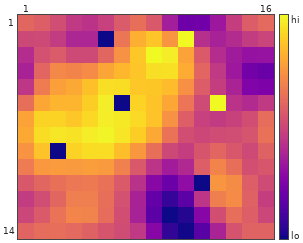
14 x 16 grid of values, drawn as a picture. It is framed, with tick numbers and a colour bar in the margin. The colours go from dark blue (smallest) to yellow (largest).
Neither half mirrors the other. There are no regular stripes. The bottom left is the calmest part. Six lone cells stand out: two far higher and four far lower than their neighbours.
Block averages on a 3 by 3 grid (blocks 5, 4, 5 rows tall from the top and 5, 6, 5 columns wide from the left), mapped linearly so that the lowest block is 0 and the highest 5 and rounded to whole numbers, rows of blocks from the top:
2 4 0 / 5 4 2 / 3 0 2
